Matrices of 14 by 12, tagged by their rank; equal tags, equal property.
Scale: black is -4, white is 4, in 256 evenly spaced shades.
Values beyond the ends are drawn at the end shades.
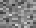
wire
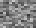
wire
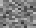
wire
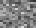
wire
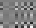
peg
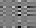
peg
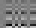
peg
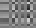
peg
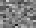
wire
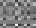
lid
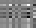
peg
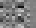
lid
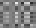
peg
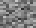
wire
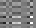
peg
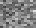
wire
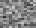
wire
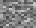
wire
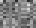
lid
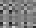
lid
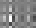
peg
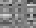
lid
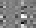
lid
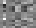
lid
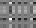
peg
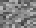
wire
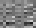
lid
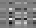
peg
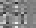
lid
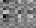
lid
